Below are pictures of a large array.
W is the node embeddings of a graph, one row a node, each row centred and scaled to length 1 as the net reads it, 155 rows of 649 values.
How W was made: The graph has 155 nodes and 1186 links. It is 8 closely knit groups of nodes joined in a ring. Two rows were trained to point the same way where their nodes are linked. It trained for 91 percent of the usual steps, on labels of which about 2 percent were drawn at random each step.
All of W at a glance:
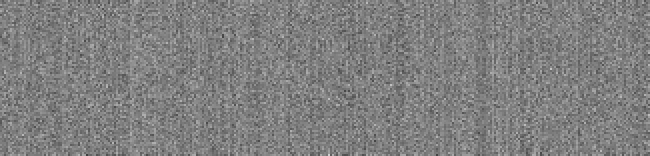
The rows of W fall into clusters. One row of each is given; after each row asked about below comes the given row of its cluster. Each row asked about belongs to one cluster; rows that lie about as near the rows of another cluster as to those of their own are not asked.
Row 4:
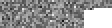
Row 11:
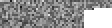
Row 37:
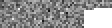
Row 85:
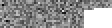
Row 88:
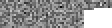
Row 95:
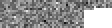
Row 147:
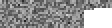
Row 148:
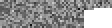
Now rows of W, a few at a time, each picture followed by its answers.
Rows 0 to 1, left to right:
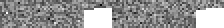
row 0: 88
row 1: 148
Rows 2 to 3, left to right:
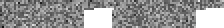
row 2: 88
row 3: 85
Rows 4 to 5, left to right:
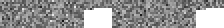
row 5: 4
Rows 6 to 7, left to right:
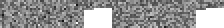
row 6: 95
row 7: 88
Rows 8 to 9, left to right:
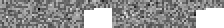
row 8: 147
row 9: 148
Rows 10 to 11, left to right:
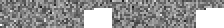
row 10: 4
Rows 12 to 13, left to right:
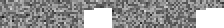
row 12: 88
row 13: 148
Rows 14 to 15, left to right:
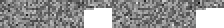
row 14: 95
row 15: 95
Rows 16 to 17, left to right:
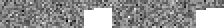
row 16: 85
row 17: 4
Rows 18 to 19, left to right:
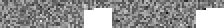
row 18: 85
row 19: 11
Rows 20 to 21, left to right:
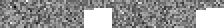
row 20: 95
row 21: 11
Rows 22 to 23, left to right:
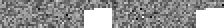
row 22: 147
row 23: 37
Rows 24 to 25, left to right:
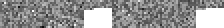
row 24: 4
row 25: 95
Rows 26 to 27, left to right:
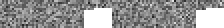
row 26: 147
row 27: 11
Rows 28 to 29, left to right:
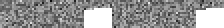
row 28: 148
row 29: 88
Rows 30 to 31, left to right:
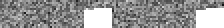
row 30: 95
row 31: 88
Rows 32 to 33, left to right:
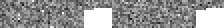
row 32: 95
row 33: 147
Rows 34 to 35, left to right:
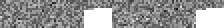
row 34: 95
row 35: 11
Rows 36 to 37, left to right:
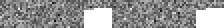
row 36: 95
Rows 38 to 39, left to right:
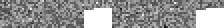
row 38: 148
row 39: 88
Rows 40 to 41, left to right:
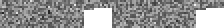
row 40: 147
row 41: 88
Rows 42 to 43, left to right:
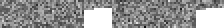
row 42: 148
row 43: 147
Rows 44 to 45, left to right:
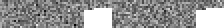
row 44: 85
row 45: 11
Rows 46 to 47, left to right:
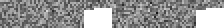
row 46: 11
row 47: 147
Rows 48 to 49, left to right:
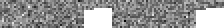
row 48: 148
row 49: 88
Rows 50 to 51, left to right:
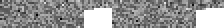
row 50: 148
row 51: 147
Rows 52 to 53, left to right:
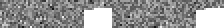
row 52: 37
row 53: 4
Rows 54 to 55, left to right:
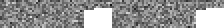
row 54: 37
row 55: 11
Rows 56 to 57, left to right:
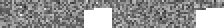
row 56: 148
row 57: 88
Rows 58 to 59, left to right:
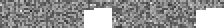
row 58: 88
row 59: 148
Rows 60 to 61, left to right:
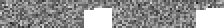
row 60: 37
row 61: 85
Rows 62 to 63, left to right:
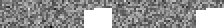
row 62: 37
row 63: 147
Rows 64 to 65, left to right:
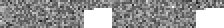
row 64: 85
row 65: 4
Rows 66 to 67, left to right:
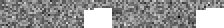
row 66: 37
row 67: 148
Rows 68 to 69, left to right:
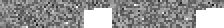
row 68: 85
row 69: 147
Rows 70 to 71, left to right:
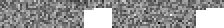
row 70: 95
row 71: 147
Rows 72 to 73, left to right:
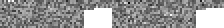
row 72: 147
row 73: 147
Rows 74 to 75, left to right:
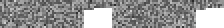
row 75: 85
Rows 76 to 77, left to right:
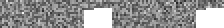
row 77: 11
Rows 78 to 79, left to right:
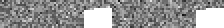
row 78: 148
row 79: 4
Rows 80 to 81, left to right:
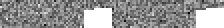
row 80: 11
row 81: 88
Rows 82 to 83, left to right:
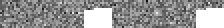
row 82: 37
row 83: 11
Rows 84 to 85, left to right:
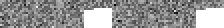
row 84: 4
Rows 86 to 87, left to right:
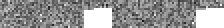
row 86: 85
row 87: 95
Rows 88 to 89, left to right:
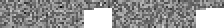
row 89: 95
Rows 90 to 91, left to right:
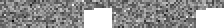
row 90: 88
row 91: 148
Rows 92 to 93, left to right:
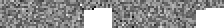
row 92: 147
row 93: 4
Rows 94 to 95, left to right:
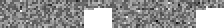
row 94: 95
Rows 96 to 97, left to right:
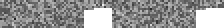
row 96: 148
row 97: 95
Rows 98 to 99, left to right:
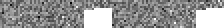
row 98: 11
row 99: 11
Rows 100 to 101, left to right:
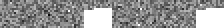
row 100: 85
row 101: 37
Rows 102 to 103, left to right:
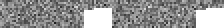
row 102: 85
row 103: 147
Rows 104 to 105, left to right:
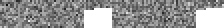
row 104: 11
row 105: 11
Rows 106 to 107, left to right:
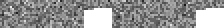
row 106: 95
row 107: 4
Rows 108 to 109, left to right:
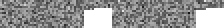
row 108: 147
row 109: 88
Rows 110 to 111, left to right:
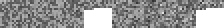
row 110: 4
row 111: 147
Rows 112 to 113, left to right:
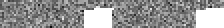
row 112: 37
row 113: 85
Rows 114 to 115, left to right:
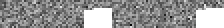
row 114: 37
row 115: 11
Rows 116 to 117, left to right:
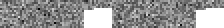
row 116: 85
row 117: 4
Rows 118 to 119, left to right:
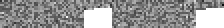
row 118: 148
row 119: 88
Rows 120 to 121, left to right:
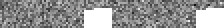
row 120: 37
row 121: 37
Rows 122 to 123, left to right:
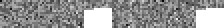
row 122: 148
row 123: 95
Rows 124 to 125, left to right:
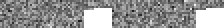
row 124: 95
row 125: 88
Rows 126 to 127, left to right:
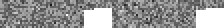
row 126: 147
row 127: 95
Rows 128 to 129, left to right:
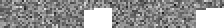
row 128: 148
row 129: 88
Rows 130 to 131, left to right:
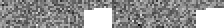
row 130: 85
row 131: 37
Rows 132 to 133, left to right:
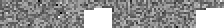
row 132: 37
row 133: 88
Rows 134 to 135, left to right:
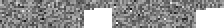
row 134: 147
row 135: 85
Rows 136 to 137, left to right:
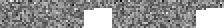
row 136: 4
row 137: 147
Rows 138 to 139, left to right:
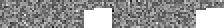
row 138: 37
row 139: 88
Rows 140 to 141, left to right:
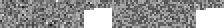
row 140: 147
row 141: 85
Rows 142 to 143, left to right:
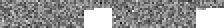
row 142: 148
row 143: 95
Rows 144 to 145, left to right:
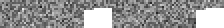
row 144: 4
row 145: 148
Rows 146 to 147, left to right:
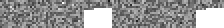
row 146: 88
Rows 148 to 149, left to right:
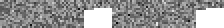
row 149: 88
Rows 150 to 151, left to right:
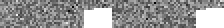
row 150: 85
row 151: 148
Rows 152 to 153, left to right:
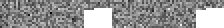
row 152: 88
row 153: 11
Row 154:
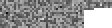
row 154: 88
